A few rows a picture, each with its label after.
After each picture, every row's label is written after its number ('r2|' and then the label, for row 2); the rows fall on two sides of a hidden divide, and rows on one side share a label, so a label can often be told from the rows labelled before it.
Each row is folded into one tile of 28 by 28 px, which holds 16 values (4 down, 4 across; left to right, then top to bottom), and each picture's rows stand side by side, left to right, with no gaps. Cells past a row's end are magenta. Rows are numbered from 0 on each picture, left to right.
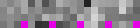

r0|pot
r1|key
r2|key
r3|pot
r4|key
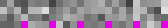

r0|key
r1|key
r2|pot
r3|key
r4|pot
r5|pot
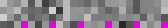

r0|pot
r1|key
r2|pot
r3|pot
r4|key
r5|pot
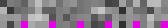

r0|key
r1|pot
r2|key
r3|key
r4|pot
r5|pot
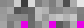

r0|key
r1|pot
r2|pot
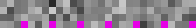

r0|key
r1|key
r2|key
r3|pot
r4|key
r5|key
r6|pot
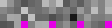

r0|key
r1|pot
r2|key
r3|pot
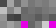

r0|key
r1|key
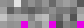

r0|pot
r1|pot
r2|key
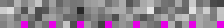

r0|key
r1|key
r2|key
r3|key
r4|key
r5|key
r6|pot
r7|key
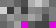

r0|key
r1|key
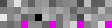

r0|pot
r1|key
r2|key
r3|pot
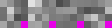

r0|key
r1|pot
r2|key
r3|pot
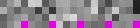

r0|key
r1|key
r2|pot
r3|key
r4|key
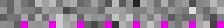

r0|key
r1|pot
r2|pot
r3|key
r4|key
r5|pot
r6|key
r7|pot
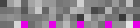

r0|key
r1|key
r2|pot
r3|pot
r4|key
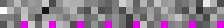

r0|key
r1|key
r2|pot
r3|key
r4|key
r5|pot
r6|pot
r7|key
